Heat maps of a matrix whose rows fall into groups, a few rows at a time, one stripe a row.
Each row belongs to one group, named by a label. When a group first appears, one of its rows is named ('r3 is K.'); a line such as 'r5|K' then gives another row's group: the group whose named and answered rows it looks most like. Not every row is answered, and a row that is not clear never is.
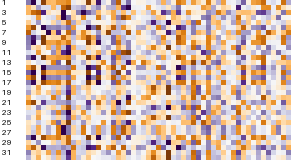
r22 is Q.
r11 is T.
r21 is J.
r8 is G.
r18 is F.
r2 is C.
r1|G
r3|J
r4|T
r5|Q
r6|J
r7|Q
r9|G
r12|G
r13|C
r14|J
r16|J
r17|G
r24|F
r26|T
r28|G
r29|Q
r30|J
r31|F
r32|F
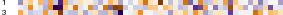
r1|F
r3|C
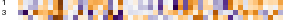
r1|Q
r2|Q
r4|C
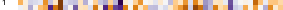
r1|C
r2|C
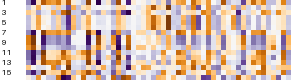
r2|F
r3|C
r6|F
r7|G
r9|J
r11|G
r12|G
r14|C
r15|G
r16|T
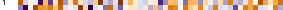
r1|Q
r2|G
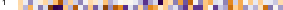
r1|Q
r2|T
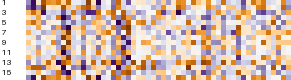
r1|G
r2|G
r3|J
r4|T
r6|T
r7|Q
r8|C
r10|C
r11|T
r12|C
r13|C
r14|J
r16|G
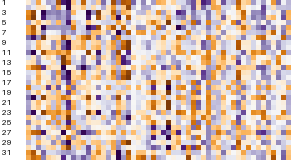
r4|J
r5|F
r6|J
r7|J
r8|G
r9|T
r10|T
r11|G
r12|C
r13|C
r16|T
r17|F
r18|Q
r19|F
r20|G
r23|G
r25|F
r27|J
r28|Q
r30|Q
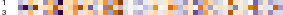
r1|T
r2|G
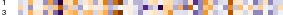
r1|T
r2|Q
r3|T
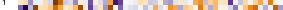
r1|C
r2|G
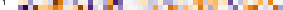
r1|C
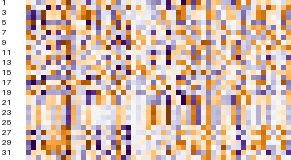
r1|Q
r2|Q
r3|G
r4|G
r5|J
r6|G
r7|Q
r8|J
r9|C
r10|Q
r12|F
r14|J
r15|C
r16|J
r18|F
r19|J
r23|F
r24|F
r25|F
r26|C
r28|C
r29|G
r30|G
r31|F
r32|C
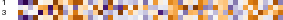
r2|C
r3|Q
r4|G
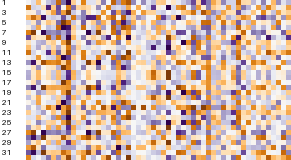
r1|T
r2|Q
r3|C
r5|C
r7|J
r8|F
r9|Q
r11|Q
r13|G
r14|C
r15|F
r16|F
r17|C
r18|G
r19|Q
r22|C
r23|Q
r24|T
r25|Q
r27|J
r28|G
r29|F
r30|J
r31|G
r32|Q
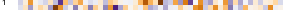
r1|F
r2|C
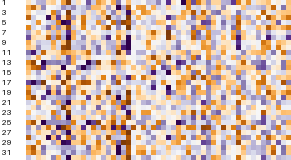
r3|C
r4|Q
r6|Q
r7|F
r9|C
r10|C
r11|G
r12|F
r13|J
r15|Q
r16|C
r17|G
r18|Q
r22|C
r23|C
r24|T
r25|J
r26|C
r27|T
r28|Q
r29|T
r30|J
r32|T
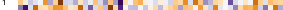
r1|C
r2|G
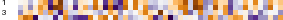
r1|C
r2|C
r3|F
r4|J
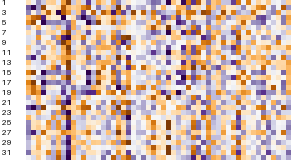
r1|Q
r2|G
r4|J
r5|J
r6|F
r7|Q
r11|Q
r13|Q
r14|C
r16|Q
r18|J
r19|J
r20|F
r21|T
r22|G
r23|T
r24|C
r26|F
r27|G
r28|F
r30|F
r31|F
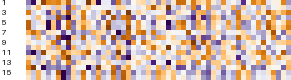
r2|F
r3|Q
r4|T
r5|Q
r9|C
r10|F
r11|G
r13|Q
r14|J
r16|T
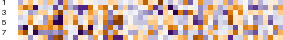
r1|F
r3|Q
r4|T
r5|T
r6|G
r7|J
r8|C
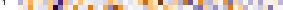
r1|F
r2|T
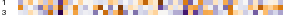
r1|F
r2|Q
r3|T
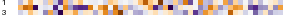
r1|F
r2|J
